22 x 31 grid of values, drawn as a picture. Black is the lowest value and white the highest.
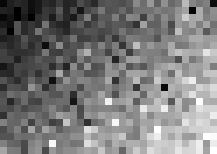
The field climbs toward the bottom right. The top left is the ninth with the lowest average. The ninth with the highest average is the bottom right. Neither half mirrors the other. No regular stripes run through it.
